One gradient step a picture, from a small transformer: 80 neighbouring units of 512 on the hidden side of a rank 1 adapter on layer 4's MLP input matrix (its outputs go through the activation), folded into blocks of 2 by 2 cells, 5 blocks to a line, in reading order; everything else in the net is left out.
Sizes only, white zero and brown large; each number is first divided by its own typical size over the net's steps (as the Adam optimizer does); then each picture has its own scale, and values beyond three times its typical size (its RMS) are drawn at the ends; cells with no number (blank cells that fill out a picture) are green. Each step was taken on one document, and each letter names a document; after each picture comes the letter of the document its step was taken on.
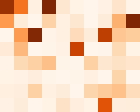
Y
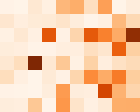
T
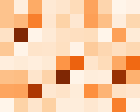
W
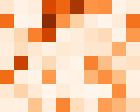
T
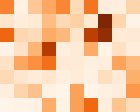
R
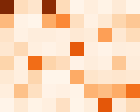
Y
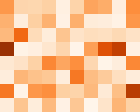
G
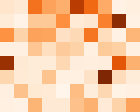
R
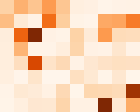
Y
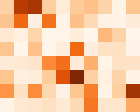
G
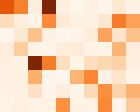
Y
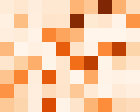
G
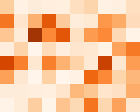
R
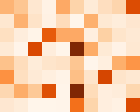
G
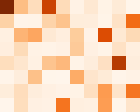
Y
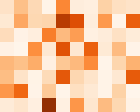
G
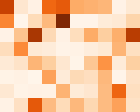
T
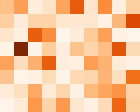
T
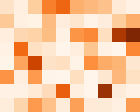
T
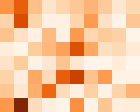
G
